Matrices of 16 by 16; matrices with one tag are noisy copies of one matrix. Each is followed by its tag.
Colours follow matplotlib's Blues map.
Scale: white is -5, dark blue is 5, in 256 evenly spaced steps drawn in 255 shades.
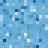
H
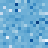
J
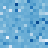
J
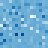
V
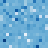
H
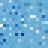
V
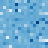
J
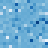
J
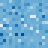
V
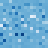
V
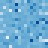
J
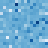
J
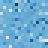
J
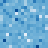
H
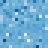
H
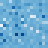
V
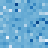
J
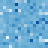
J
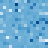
J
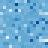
J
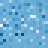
V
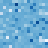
J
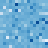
J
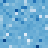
H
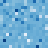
H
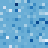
J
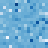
J
